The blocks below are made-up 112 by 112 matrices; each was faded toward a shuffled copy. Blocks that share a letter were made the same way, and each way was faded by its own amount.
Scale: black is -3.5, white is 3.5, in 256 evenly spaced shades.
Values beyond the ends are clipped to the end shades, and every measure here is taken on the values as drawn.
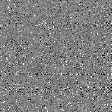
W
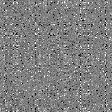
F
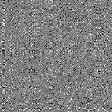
F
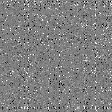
W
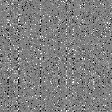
F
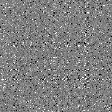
W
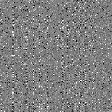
F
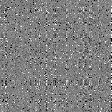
F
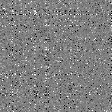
W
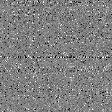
W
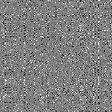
F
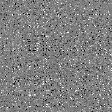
W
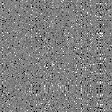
F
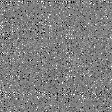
W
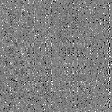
F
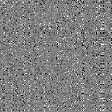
F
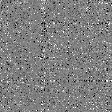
W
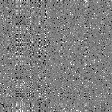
F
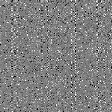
F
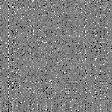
F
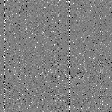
F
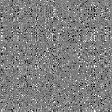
F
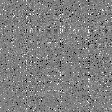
W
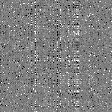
F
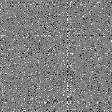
W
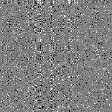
F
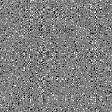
F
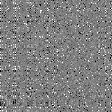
F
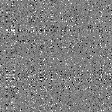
W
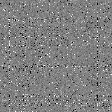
W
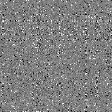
W
